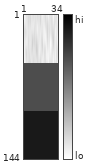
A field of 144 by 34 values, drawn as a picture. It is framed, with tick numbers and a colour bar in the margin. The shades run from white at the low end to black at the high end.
The table splits into 3 rows of 1 panel. Panel 1,1: very low, streaked downward, faint in contrast. Panel 2,1: high, flat. Panel 3,1: very high, flat.
